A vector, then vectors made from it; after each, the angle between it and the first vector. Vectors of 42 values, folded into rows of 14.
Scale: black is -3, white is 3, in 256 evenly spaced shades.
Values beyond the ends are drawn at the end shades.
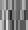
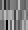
partly opposed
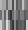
nearly parallel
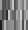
partly opposed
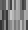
nearly opposite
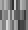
partly aligned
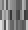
nearly parallel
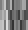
nearly parallel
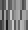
nearly opposite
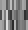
nearly parallel
